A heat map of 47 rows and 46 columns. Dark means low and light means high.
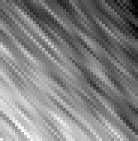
There is an overall slope up to the bottom left. Neither half mirrors the other. The ninth with the lowest average is the top right. Streaks slant down to the right. The ninth with the highest average is the bottom left.
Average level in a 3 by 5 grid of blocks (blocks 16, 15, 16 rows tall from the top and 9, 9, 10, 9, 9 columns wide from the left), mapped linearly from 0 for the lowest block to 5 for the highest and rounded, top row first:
22110 | 43221 | 54432
